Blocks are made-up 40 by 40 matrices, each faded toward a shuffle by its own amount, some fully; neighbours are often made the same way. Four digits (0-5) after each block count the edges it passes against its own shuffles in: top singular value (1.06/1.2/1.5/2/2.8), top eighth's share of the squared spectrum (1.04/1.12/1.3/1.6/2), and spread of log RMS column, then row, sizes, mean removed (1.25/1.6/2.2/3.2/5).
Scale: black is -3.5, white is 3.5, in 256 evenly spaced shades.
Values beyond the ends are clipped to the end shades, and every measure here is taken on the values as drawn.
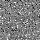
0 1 0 0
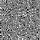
3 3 2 1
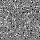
2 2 0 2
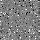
2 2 0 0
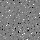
0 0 0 0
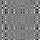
5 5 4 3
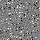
2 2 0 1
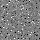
0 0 0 0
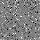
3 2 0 0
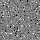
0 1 0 0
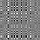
5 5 4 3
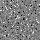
1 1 0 0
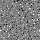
0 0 0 0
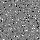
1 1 0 0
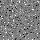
0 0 0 0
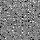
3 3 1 0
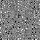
3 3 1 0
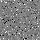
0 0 0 0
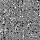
2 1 0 0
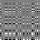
5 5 4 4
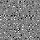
3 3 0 2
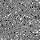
1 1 0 1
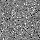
0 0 0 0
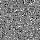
1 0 0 0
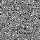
0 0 0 0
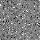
2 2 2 0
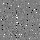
2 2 0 0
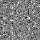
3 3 2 1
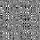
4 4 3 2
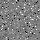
1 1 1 0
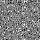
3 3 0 0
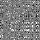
3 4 2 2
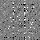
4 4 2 1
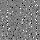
3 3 1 0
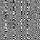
4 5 3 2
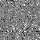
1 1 0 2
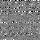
2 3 0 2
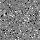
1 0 0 1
